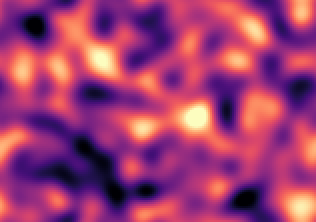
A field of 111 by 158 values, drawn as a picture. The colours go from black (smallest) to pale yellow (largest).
The centre is the ninth with the highest average. No lone cell stands out from its neighbours. Neither half mirrors the other.
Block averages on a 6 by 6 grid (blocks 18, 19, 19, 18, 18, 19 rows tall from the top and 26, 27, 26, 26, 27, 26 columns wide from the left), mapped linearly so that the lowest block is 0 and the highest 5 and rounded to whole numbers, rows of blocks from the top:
132343 / 453342 / 323422 / 314533 / 202233 / 321314
